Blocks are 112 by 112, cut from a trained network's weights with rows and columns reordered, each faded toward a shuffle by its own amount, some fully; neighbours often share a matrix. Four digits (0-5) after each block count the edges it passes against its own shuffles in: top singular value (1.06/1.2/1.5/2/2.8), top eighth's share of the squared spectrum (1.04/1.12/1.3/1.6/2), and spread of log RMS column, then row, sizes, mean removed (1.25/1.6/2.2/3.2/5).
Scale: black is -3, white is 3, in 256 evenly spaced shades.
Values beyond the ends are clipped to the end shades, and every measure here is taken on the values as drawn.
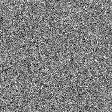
2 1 0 0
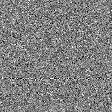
3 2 0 1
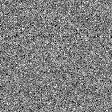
2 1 0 1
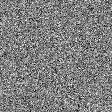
0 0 0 0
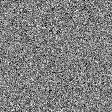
0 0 0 0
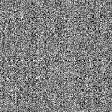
3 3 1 2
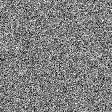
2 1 0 0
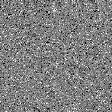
3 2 1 2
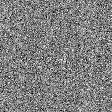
2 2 0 0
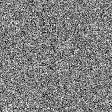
2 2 0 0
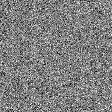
2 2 0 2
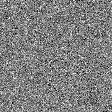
1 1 0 0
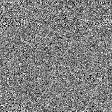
2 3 1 2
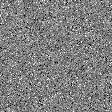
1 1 0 0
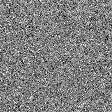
2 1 0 0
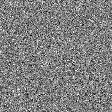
2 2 0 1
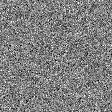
1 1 0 0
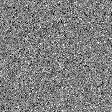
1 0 0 0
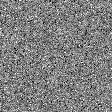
0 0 0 0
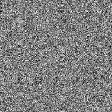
3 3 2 2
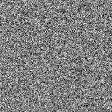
3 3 1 1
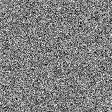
1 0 0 0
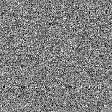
2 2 0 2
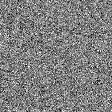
2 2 0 1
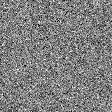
0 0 0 0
